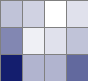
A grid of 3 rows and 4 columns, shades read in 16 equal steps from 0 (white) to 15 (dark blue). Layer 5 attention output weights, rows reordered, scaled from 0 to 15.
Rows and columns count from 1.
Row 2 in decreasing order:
8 4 2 1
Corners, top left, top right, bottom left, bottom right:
4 2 15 10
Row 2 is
8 1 2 4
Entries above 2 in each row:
2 2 4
